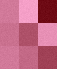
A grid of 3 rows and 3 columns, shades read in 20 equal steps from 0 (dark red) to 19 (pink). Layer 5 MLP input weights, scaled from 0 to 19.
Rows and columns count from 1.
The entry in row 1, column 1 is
14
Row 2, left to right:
13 9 17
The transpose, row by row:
14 13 14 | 19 9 12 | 0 17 7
